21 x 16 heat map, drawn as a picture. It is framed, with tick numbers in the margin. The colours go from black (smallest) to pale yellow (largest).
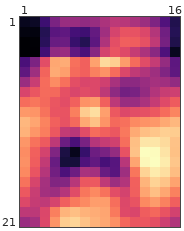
Seam: horizontal, 20% of the way down, the bottom part higher. Grain: blotchy. Ninth with the lowest average: top left.
